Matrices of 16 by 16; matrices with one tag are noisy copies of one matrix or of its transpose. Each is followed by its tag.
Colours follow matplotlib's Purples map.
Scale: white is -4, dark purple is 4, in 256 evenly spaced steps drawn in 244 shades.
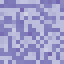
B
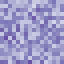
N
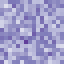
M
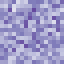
M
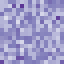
M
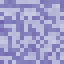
B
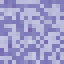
B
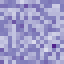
B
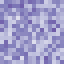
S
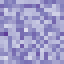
B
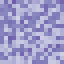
S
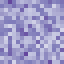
B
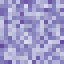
B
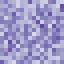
N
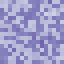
M
